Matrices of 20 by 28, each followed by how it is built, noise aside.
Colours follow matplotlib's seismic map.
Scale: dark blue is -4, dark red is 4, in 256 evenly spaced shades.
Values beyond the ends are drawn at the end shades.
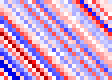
Toeplitz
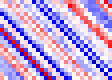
Toeplitz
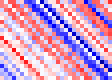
Toeplitz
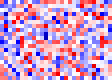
noise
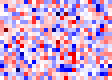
noise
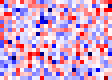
noise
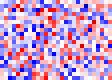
noise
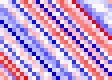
Toeplitz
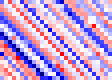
Toeplitz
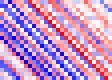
Toeplitz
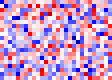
noise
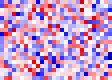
noise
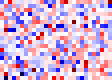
noise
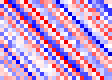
Toeplitz
